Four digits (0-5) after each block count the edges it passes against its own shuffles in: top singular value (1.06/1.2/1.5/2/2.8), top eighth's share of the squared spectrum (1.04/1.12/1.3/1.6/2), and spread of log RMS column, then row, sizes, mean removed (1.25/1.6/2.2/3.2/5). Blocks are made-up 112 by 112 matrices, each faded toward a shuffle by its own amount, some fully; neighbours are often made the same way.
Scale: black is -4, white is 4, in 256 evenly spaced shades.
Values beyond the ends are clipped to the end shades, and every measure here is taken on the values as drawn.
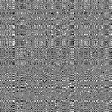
5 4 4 4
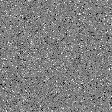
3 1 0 0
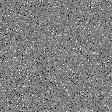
0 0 0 0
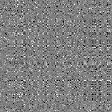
5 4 3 3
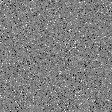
2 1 0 0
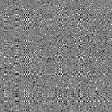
5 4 3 3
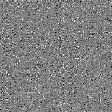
4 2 1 1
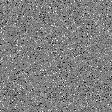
3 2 0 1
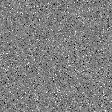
3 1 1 0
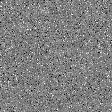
3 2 0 0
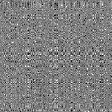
5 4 3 3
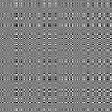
5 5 5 5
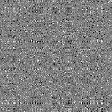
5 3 2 2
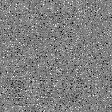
3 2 1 0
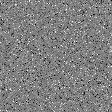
0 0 0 0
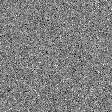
0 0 0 0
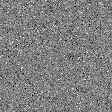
0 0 0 0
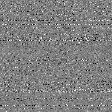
2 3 0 4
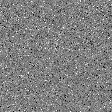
0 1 0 1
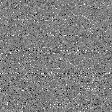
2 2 0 3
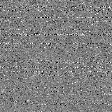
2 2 0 3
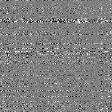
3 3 3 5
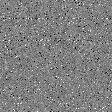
2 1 0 1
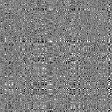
5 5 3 3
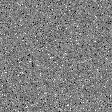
2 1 0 0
